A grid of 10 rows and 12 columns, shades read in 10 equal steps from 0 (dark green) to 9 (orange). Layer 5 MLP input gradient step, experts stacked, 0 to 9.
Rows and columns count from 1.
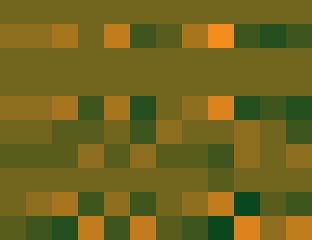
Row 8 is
4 4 4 4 4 4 4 4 3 4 4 4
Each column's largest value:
5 5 6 7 7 7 5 6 9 8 5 7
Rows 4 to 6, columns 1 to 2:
4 4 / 5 5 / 4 4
